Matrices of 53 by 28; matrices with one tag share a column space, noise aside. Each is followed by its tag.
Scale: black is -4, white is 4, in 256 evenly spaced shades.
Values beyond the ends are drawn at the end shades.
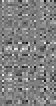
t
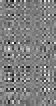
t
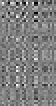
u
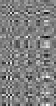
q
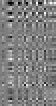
u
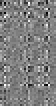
u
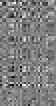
u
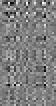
u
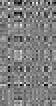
u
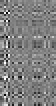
q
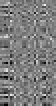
q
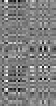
t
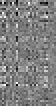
u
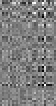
u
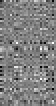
t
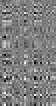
q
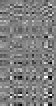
q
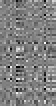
t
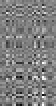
q
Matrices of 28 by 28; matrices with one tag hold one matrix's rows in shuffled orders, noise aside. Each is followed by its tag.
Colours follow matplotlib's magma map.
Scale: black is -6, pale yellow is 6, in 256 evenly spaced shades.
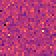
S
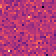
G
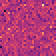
S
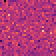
S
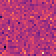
S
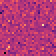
S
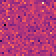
S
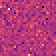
G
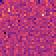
S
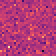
G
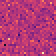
S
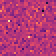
G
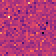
G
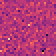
G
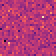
S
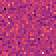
S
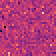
S
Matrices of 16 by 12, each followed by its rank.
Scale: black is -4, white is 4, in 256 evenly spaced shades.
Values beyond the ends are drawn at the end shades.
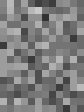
full rank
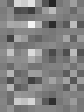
two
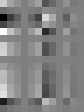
one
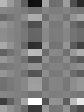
one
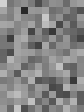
full rank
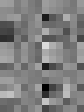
two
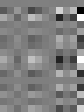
one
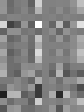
two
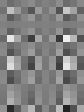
one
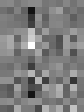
two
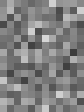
full rank
